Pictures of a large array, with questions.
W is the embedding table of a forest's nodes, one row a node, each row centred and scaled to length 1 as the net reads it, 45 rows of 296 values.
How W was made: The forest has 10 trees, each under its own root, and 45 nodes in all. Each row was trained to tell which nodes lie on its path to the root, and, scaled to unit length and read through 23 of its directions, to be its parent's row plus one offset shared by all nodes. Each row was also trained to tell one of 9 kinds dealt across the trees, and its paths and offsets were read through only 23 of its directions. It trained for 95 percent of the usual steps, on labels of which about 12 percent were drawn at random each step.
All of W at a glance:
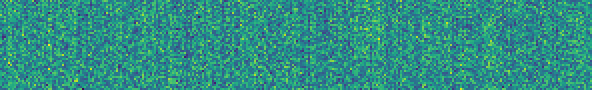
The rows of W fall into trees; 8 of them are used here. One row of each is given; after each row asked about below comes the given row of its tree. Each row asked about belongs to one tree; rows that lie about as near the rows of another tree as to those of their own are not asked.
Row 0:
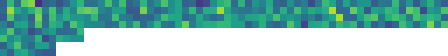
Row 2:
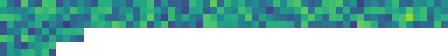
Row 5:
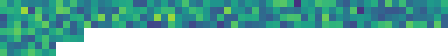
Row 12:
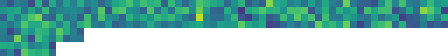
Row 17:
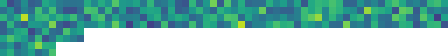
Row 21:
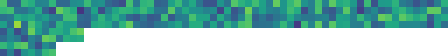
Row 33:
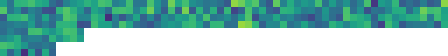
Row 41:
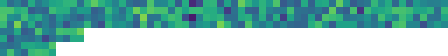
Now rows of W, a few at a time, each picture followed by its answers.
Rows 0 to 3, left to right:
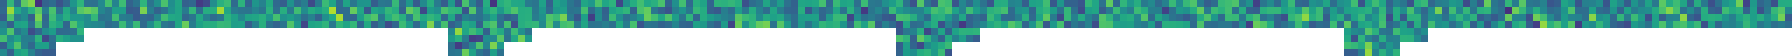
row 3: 21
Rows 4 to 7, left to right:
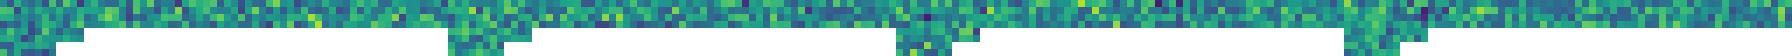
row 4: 17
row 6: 33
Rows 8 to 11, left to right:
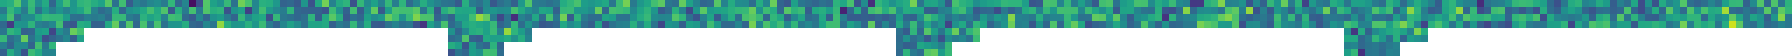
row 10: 5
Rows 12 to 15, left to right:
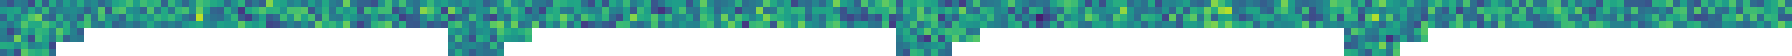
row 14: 5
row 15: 17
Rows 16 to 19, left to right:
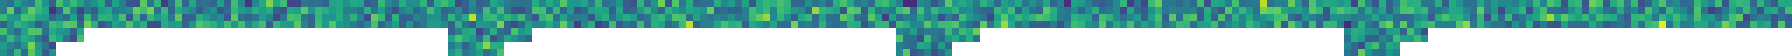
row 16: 12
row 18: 41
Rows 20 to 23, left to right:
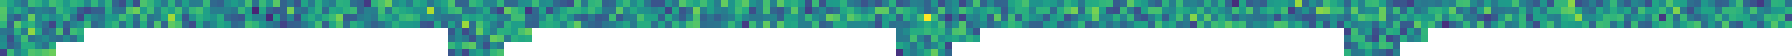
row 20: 21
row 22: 5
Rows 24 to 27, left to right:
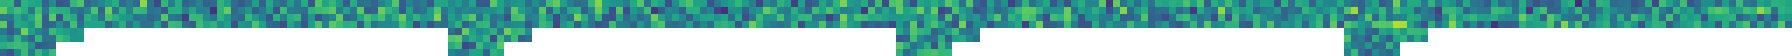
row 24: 21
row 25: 33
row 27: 41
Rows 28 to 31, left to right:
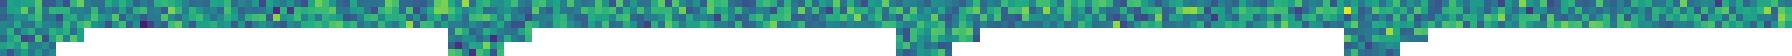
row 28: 5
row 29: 17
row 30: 33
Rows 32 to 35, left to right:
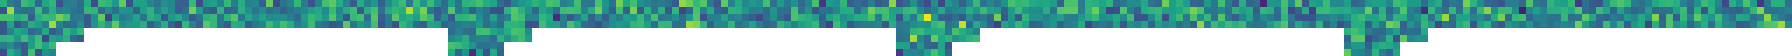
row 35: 17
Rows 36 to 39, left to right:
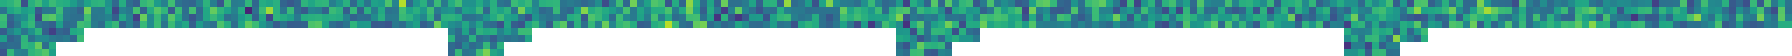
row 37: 2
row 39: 2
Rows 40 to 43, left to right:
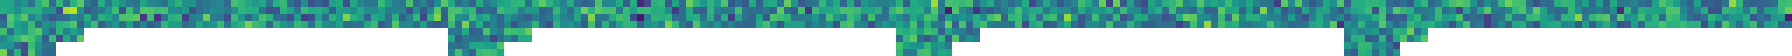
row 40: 33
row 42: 12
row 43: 5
